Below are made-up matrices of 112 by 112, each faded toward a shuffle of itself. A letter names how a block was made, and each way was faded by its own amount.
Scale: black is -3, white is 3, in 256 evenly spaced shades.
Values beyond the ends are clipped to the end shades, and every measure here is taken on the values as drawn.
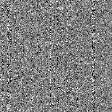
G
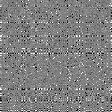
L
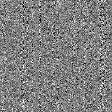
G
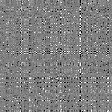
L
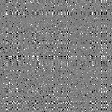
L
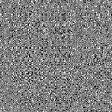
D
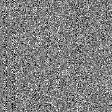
G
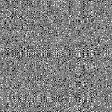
D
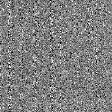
G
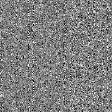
G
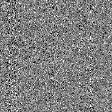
G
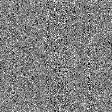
G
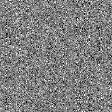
G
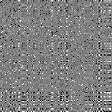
L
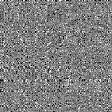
D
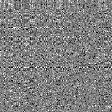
D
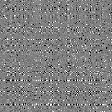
L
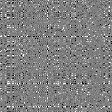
L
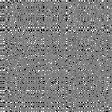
L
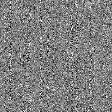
G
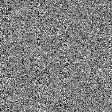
G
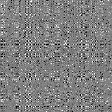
L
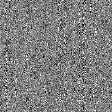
G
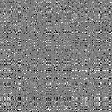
L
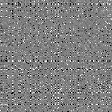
L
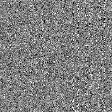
G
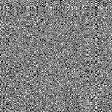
D
